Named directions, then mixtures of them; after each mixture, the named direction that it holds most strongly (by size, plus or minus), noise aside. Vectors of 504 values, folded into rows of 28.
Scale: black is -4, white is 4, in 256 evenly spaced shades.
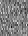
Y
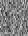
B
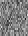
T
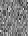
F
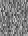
B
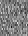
Y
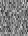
B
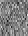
T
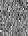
F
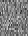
T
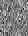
F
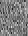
Y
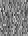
B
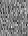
Y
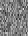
F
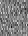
Y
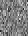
F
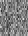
B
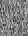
Y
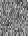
T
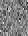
F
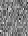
F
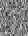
B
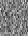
B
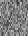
T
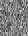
F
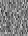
B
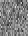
T
